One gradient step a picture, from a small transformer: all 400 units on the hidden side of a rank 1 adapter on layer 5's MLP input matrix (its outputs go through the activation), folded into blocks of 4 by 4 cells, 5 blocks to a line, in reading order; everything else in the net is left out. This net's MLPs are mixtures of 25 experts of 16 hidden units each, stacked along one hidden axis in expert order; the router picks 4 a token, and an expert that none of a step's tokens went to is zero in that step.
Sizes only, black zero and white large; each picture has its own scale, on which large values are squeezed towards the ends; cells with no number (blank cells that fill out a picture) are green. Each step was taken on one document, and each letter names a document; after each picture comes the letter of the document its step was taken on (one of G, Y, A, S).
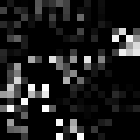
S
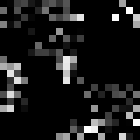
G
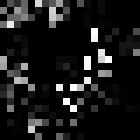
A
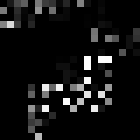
A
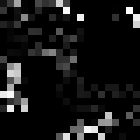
G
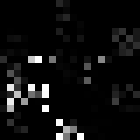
S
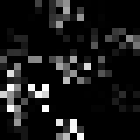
S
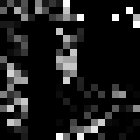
G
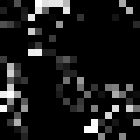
G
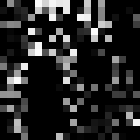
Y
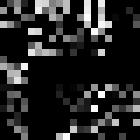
Y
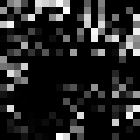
Y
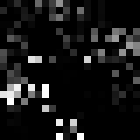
S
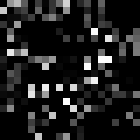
A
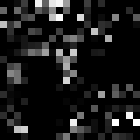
Y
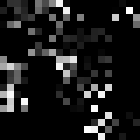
G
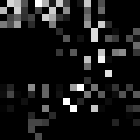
A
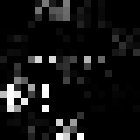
S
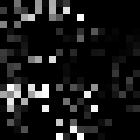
S
